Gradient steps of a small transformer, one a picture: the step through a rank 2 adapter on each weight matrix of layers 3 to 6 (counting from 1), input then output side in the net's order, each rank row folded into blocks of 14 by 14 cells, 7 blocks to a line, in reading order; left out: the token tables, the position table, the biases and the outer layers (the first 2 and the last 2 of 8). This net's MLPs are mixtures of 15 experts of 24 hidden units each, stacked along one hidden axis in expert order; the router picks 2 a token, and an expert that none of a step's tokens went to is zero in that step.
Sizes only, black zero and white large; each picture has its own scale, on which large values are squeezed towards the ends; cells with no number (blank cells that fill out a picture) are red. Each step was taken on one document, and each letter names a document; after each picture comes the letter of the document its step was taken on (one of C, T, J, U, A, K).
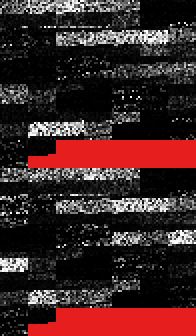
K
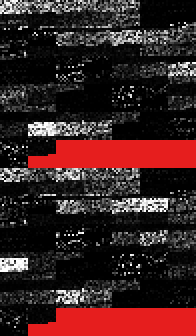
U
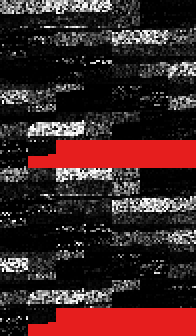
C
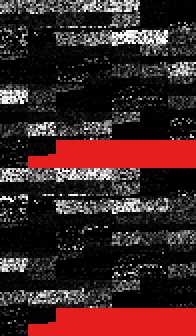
K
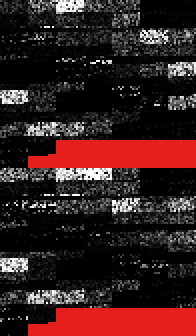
C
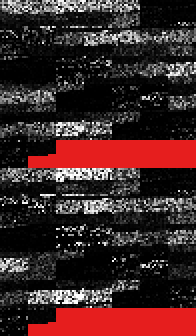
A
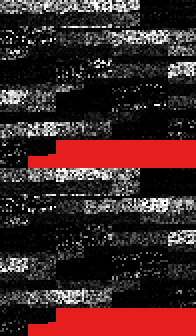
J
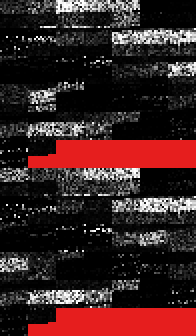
C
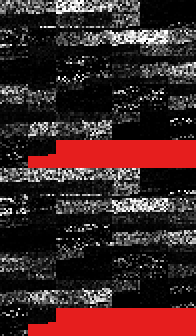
K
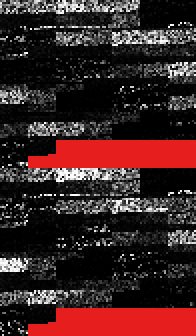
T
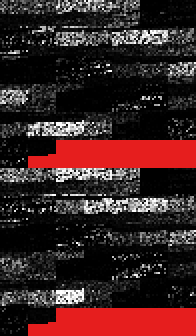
J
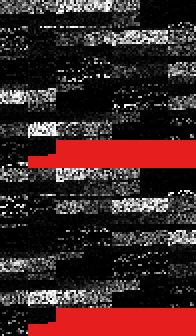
T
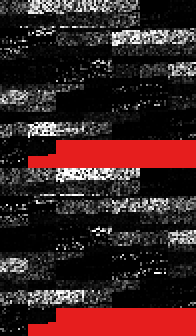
J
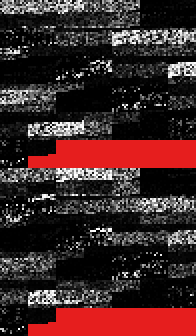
J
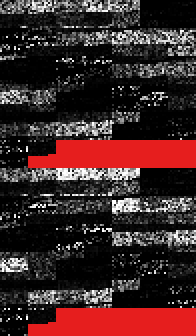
C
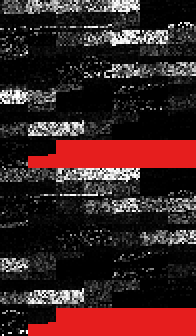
T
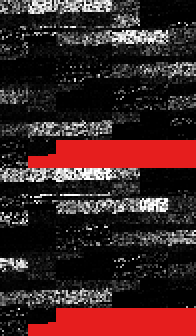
K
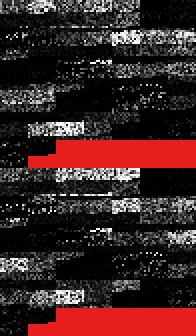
J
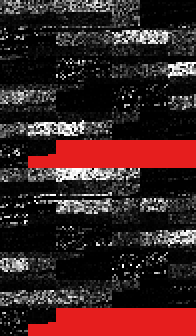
U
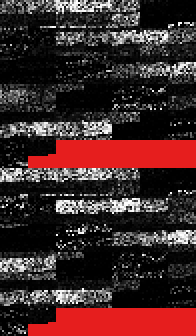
K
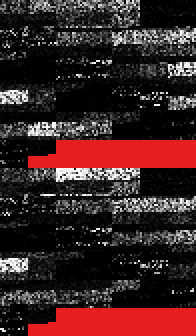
C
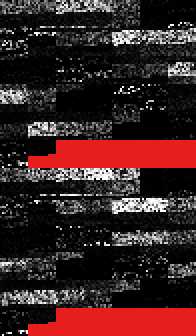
T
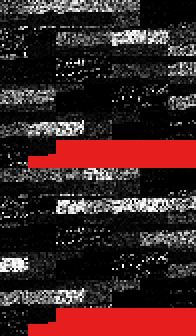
U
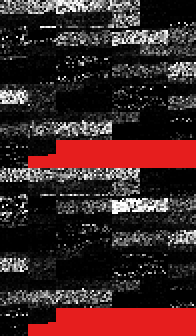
K
